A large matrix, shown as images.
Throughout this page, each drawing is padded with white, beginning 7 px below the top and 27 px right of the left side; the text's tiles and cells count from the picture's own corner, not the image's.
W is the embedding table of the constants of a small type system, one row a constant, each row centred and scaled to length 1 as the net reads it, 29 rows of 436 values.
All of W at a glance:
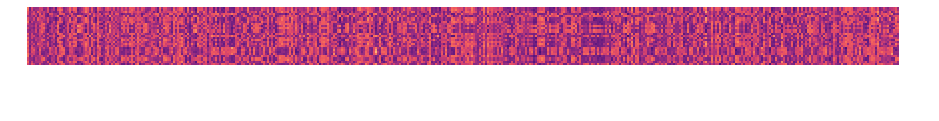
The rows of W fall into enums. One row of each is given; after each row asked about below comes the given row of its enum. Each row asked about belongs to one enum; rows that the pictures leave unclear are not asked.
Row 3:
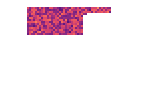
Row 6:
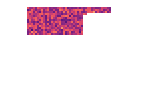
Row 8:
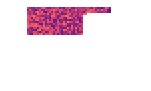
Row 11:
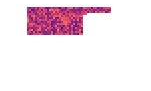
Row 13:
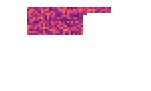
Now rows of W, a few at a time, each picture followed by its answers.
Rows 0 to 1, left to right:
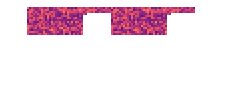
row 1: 13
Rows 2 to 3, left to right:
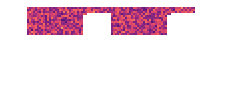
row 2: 6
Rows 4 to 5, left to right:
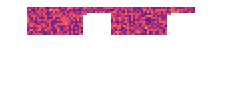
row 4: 11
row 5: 6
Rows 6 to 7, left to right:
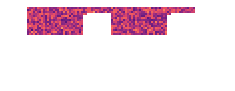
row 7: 13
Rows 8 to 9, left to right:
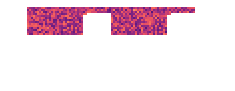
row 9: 11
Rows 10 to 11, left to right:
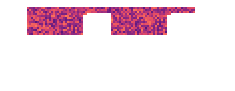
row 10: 8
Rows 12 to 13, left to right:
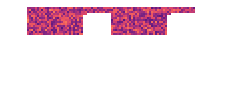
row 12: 11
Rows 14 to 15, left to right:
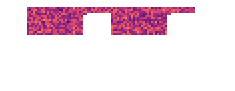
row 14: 3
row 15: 13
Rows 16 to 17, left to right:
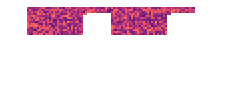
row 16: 8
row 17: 13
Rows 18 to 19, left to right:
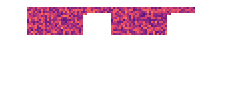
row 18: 6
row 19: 13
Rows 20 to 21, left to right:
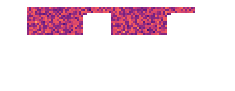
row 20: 3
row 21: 3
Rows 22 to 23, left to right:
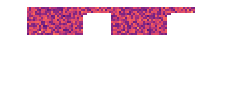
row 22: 3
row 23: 3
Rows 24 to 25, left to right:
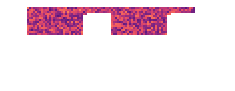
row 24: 13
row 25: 8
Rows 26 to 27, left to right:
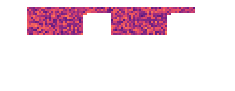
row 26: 8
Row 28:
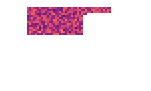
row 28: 3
